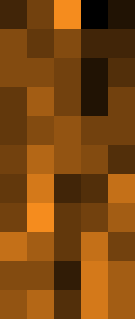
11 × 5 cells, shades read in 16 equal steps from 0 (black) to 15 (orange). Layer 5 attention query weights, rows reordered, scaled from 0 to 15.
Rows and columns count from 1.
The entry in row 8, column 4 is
7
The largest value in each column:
12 15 15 13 12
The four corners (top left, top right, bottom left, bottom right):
4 2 9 10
